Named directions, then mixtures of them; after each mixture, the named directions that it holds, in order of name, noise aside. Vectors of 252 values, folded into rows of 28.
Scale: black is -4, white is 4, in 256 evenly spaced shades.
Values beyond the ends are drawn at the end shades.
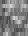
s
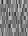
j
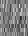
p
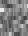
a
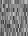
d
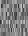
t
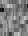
a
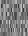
t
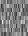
a, t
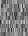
t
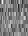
a, j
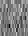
d, j, p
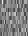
d, j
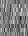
p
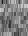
a, j, s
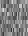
a, d, t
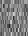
d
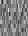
j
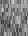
a, d, s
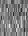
d, j, p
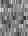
a, j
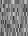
d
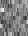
a, d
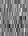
d, j, p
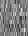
d, p
